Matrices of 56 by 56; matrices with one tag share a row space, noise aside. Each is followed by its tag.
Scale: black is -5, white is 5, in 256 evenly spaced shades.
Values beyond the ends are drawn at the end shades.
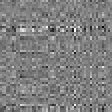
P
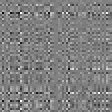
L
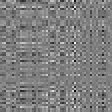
P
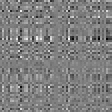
L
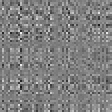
L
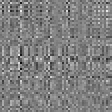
L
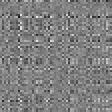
L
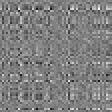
L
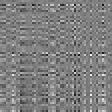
P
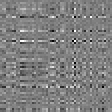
P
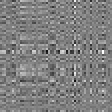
P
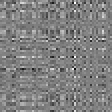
P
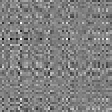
L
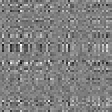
L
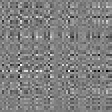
L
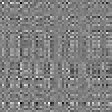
L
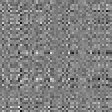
L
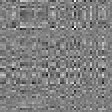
P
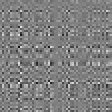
L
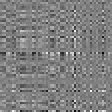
P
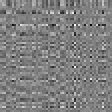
P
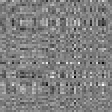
P
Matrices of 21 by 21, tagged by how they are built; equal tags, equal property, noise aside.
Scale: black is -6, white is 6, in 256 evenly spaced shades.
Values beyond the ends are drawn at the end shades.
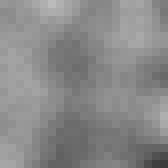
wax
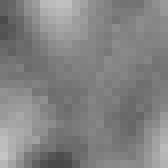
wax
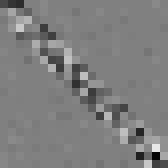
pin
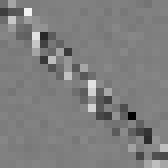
pin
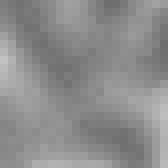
wax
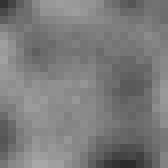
wax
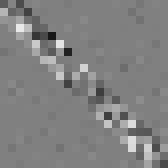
pin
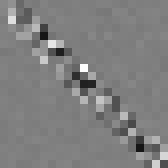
pin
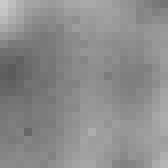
wax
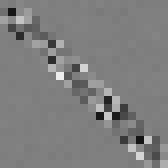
pin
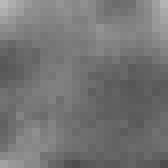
wax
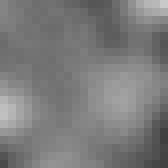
wax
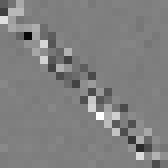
pin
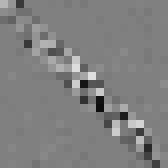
pin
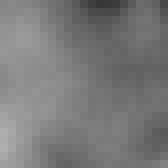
wax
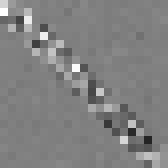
pin
